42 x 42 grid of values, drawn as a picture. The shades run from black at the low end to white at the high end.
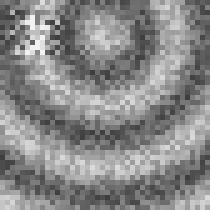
Rings spread out from the top middle. An odd patch, rougher than its surroundings, sits in the top left. Values change most from cell to cell in the top left.
